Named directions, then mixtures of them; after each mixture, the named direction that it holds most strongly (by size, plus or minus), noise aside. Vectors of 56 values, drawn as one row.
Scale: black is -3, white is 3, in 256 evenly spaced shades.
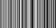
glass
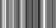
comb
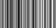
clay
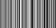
glass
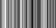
comb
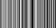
glass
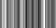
comb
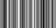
clay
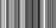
comb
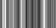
comb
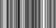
comb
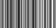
clay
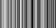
glass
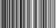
glass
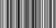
clay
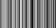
glass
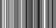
comb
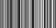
clay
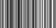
clay
